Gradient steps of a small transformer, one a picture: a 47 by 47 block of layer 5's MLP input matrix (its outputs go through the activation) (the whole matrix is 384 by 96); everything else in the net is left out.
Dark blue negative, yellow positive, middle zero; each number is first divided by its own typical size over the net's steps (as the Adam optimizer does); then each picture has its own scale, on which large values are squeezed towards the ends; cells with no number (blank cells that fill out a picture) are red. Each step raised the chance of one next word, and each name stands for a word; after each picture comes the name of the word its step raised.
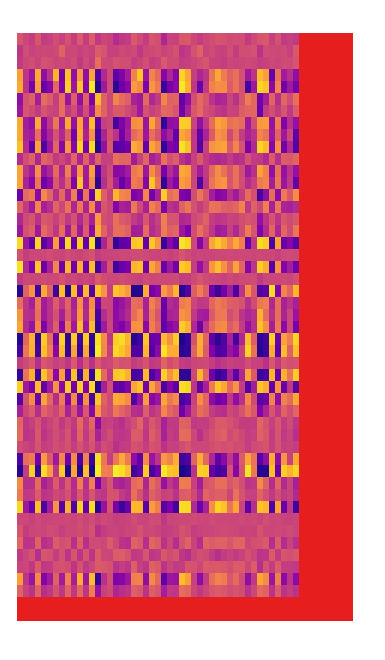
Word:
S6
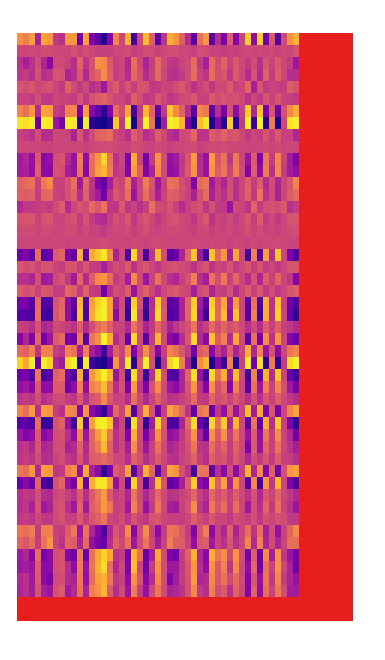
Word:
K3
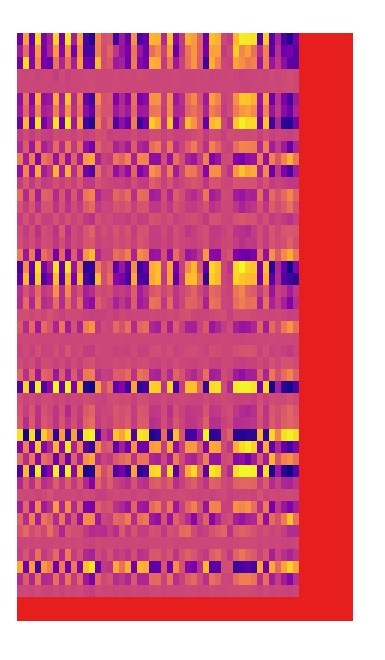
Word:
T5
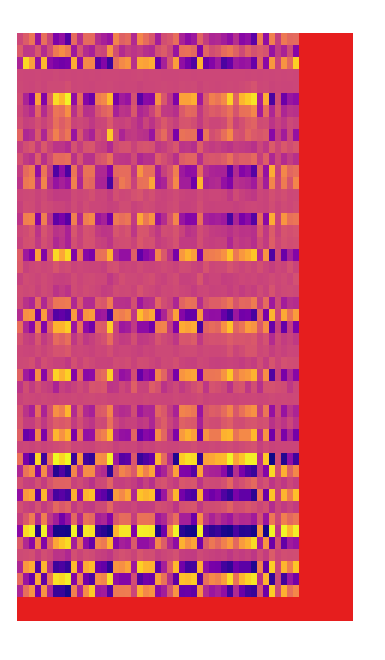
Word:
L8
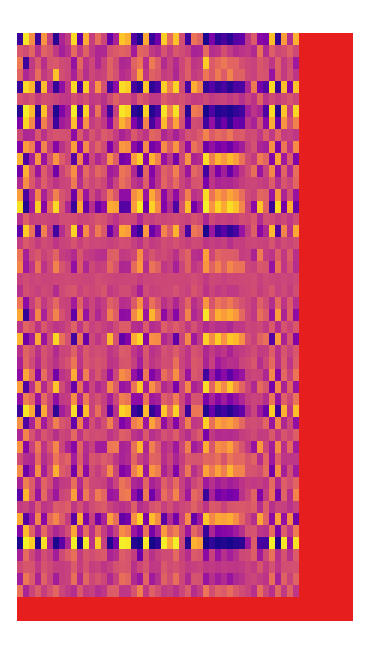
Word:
K3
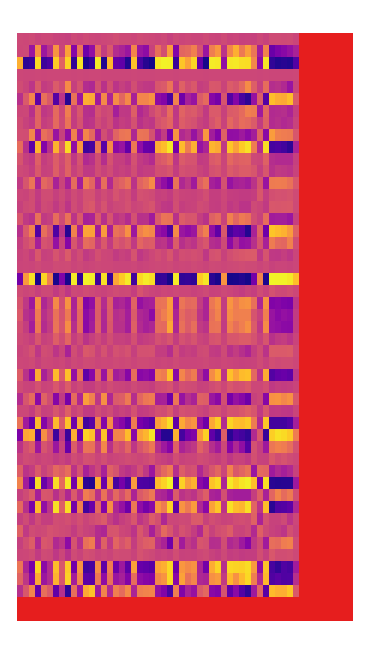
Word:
S6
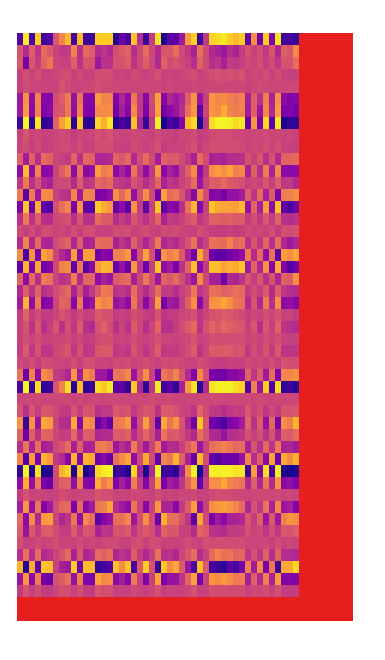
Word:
T5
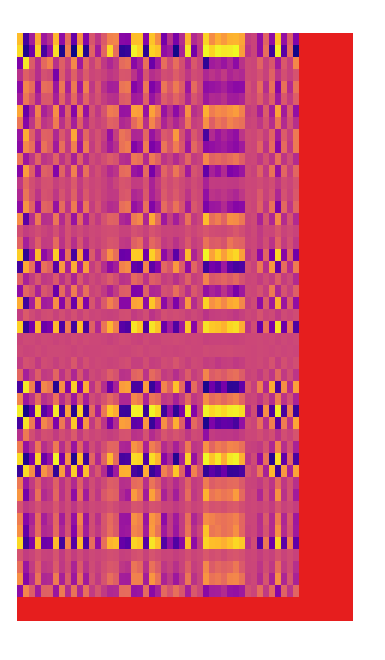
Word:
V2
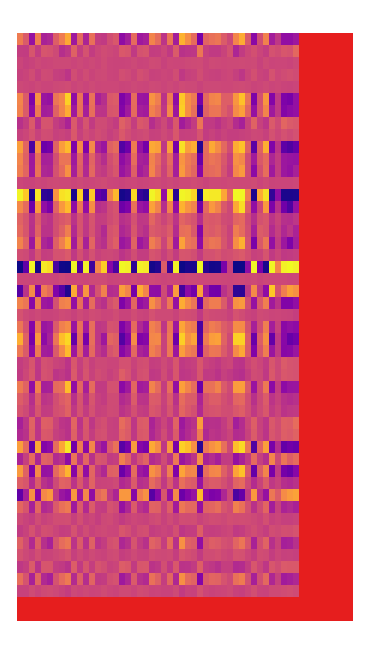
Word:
T5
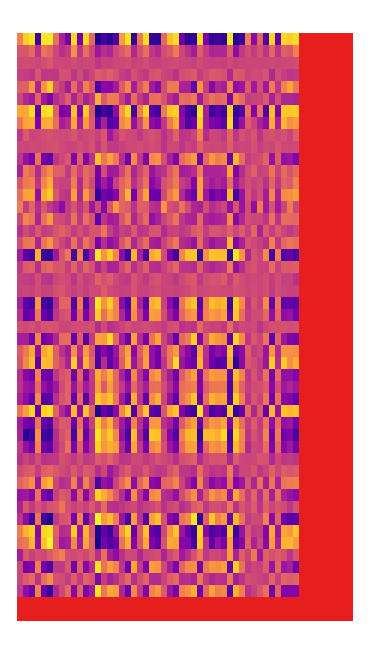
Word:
K3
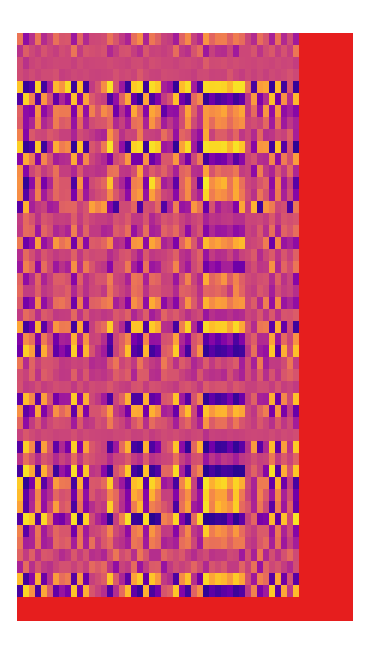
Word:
S6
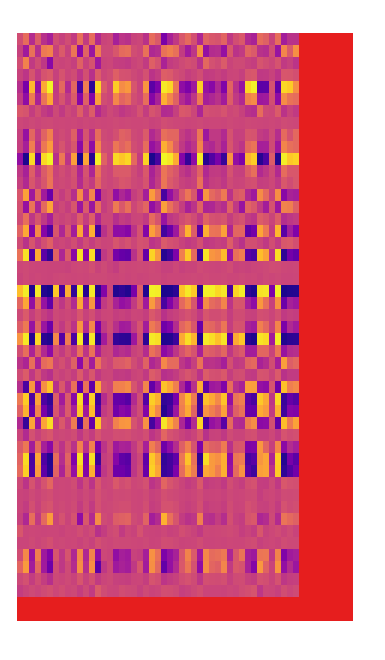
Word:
V2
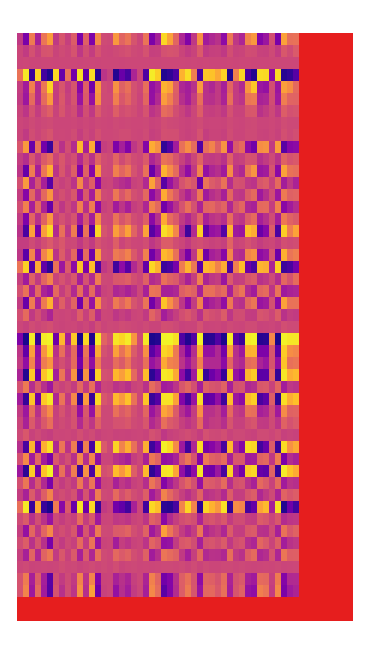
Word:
S6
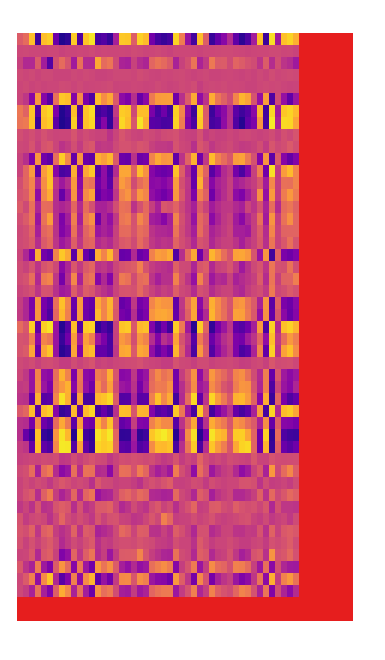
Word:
K3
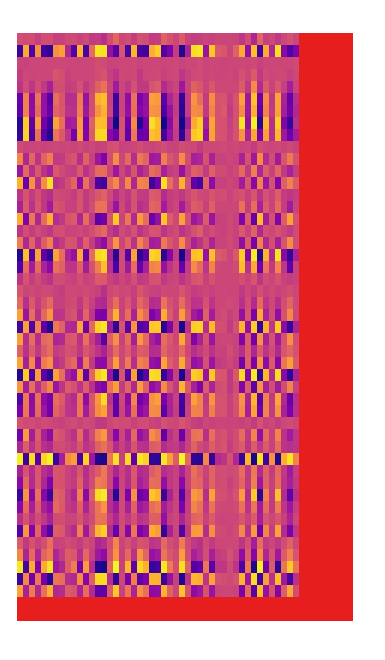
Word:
L8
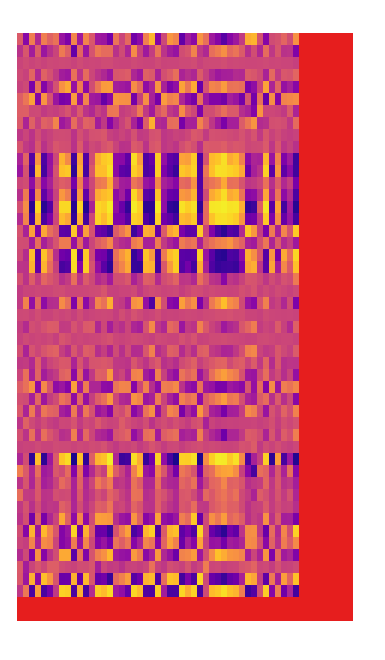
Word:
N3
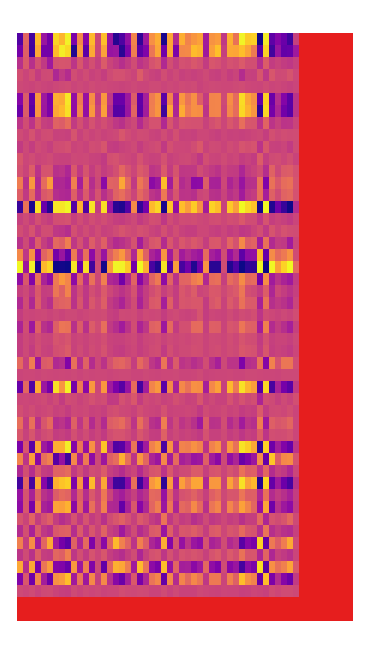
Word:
T5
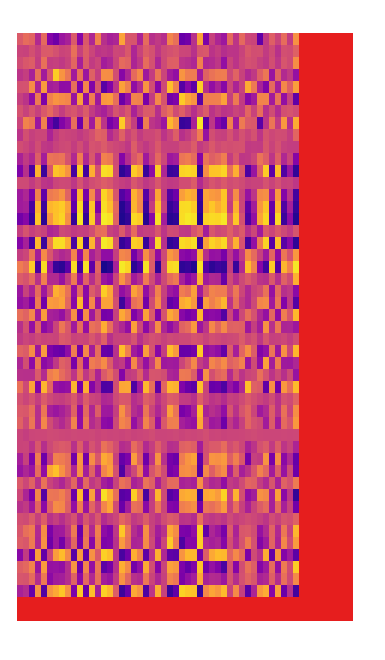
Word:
N3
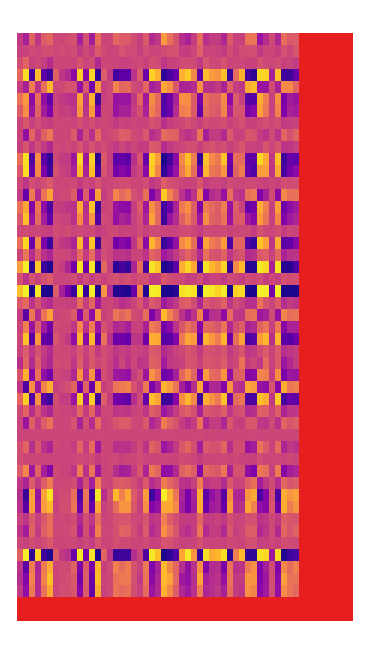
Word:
N3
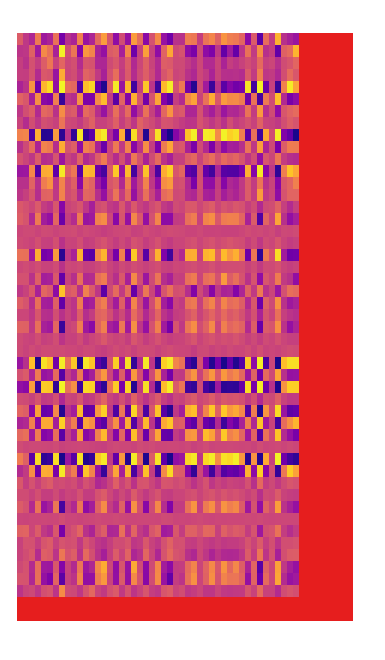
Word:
V2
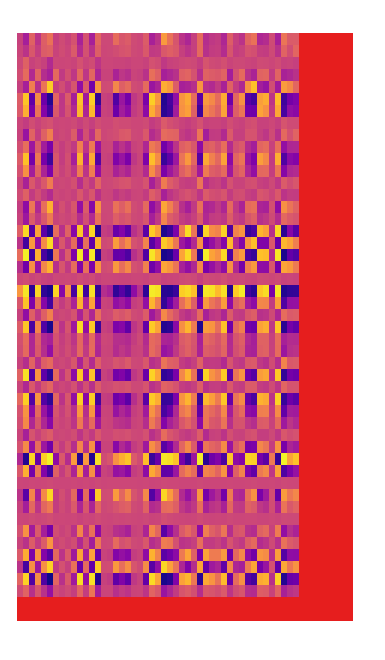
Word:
L8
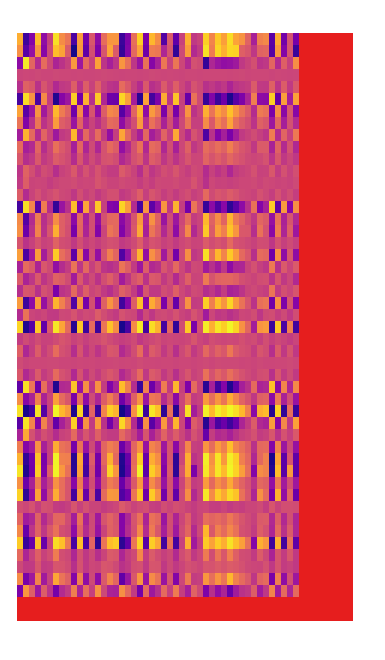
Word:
V2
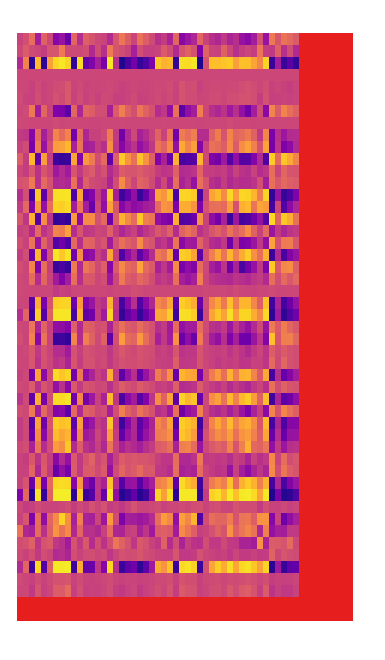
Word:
K3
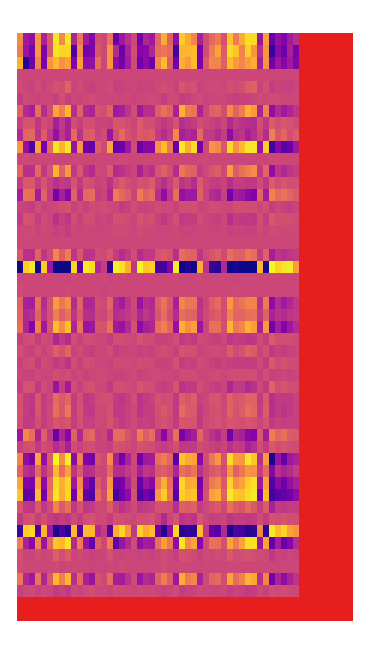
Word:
T5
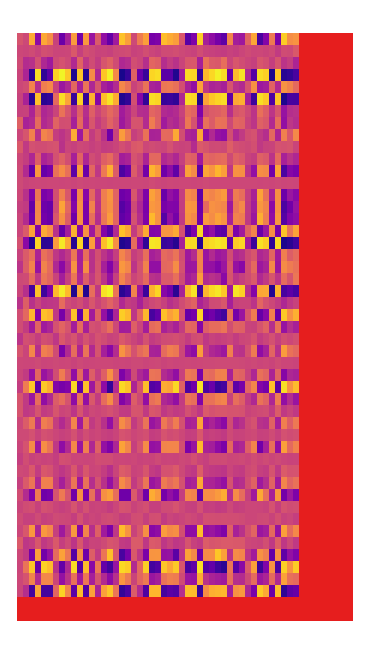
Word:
N3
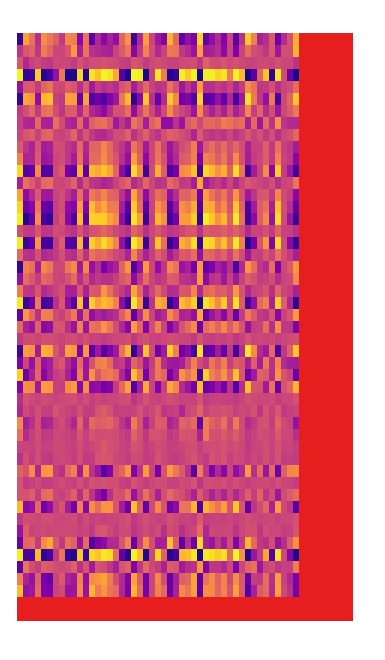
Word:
N3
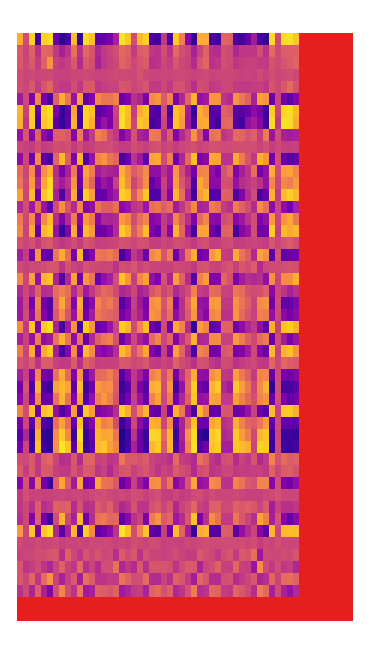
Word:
K3
